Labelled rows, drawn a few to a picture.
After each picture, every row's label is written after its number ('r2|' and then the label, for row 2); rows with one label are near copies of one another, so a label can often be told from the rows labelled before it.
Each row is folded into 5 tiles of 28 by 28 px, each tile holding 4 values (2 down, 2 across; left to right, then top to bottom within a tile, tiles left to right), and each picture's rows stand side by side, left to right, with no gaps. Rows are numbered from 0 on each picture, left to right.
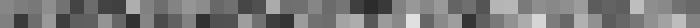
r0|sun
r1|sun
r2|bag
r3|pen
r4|pen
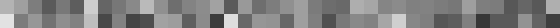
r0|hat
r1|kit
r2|pen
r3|sun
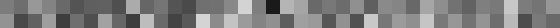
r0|sun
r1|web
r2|kit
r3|hat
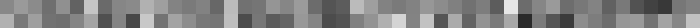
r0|hat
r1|hat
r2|pen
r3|hat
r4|bag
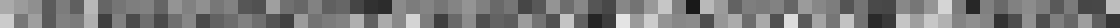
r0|hat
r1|sun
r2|bag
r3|sun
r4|web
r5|kit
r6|web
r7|sun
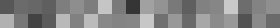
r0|web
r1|hat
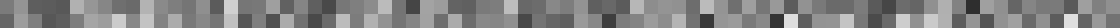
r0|pen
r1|hat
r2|web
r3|hat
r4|pen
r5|kit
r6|web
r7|kit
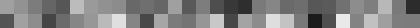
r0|pen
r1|bag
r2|web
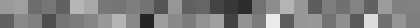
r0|pen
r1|bag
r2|kit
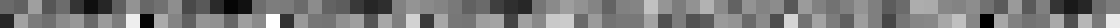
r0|bag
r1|bag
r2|bag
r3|bag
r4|hat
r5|kit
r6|pen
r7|bag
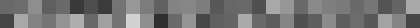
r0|bag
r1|sun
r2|sun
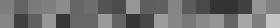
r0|sun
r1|bag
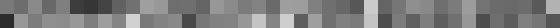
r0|bag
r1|pen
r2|hat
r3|sun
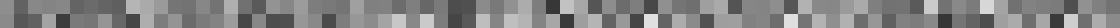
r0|sun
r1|hat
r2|pen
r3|web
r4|kit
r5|kit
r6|hat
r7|kit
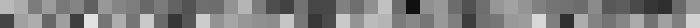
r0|kit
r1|web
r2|web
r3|pen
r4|bag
